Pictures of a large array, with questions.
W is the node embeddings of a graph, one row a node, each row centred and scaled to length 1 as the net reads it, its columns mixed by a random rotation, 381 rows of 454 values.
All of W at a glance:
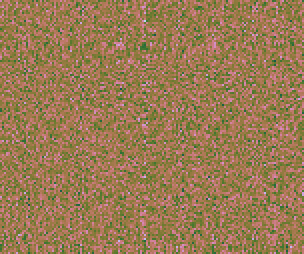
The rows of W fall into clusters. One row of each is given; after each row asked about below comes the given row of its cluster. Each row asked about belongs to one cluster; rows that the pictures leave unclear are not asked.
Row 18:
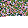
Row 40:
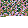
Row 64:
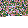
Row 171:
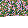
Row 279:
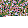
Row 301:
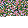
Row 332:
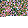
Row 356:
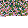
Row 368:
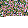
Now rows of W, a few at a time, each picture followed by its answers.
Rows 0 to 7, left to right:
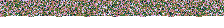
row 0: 356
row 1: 332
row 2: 332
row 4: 368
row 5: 356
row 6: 301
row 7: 279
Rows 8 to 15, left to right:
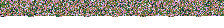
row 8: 368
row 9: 279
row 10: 279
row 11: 332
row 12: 332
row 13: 171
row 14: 332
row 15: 18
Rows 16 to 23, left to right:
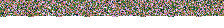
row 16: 301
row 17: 279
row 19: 279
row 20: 356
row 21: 279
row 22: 301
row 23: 18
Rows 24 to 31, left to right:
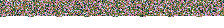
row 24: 332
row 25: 40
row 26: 301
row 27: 368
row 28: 301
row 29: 279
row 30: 279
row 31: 40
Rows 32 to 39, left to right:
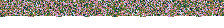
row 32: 279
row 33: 171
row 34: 40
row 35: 368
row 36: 279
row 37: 332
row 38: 356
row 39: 18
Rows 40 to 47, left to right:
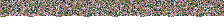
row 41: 40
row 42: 171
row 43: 64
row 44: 171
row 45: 332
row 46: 332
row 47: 64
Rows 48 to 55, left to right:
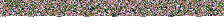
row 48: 356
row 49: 301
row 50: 40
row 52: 279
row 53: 301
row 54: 171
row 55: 332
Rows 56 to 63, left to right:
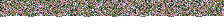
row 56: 18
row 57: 64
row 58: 332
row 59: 301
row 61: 40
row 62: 332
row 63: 332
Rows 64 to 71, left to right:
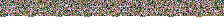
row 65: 64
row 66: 171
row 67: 64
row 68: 64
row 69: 18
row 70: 64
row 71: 301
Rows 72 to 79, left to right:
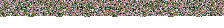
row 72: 301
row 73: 64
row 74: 301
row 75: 301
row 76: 279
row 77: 356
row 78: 301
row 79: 332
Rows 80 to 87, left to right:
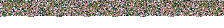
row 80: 356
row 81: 332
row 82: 64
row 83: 356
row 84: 332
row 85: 40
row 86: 356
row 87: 356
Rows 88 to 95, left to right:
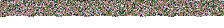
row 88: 40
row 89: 64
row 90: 18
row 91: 18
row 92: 171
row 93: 18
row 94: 64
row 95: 356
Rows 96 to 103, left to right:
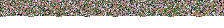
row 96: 18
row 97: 332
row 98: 279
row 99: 368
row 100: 368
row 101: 18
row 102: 279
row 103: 40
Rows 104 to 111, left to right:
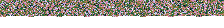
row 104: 301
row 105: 332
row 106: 64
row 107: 18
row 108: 356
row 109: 279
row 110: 356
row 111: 171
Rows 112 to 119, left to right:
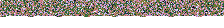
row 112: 40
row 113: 40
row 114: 368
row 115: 279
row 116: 368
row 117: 40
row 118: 301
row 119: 356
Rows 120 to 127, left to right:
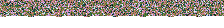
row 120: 356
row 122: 64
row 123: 64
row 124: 368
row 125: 64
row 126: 332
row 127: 332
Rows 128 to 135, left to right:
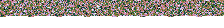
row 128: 279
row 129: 279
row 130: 64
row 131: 301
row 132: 356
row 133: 40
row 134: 171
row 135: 356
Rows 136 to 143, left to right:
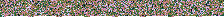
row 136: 332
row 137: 356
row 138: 64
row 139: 368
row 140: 301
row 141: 171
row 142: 279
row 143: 18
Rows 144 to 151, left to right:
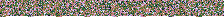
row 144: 332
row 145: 18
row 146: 279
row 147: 301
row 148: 356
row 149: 356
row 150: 368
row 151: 64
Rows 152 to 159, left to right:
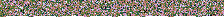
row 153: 368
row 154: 18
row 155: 301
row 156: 64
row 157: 40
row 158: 64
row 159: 332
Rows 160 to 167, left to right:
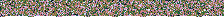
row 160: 18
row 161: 40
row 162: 18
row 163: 171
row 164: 171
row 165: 301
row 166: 171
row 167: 301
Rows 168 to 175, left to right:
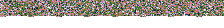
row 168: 356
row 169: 279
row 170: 64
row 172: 279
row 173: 332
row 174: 18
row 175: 301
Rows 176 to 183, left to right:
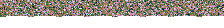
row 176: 279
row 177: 301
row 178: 301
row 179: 18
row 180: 40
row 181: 356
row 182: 18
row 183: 64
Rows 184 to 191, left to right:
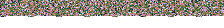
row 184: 368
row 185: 40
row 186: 279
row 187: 332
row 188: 40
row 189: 368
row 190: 40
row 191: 332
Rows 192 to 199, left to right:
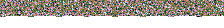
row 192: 332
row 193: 40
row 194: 40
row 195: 368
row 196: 279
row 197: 18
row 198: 356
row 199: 368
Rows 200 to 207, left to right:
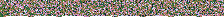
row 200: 279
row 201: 301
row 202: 40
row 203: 356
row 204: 40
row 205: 171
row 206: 301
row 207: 368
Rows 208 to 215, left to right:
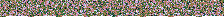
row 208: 40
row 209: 171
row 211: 356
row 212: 279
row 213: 279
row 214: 301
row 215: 40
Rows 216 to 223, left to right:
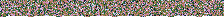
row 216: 64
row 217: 171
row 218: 368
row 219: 171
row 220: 18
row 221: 332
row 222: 40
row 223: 301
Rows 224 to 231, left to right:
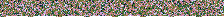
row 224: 368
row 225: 18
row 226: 171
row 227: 40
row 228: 171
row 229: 279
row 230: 356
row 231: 279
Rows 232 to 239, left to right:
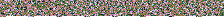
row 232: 301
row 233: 356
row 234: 368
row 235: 332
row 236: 332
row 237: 279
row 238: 368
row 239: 18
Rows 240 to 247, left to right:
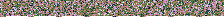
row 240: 356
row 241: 332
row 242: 40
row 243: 279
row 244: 368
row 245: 279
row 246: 18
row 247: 171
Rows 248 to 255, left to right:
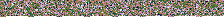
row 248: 279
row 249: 301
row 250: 368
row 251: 64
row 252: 301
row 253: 18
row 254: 356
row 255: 356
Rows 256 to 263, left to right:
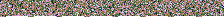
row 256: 171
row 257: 40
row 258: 368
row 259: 301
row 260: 64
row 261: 368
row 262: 301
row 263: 279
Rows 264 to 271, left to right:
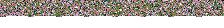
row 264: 40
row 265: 279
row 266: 279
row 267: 18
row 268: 301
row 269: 356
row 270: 279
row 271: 301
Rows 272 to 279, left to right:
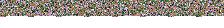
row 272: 64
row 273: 40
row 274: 18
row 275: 301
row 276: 171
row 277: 18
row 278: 332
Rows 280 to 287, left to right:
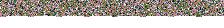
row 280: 171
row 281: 18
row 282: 356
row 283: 64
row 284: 279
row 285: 301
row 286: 356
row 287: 279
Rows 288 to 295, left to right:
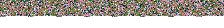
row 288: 18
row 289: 18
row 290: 368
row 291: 40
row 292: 18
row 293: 368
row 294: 40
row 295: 356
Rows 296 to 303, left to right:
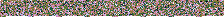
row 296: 40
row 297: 356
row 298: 356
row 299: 368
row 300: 18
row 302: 368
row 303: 356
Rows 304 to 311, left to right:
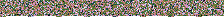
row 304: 332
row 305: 18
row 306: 368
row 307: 356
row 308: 368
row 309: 171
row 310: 279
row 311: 171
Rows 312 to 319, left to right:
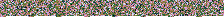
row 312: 301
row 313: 64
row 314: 279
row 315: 356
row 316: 279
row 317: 368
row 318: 332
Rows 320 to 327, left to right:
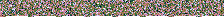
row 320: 171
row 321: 279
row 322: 332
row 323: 356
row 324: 368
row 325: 40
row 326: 368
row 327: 40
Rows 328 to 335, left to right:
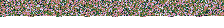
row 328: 332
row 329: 171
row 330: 279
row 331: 368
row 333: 279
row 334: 40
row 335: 171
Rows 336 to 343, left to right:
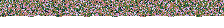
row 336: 171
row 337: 40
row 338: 279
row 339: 64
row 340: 40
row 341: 171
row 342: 356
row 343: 279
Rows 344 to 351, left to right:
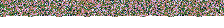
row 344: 368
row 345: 332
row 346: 332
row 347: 301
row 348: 171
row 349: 40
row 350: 332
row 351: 279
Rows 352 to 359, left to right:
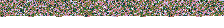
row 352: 279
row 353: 64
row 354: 40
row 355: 279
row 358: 279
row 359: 356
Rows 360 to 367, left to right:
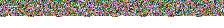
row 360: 64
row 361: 171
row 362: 368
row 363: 64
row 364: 40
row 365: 64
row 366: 171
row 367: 368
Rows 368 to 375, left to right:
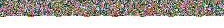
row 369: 171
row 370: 18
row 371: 171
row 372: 171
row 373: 368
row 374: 301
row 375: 171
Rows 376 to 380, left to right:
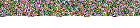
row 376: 368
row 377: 171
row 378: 356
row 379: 368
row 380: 368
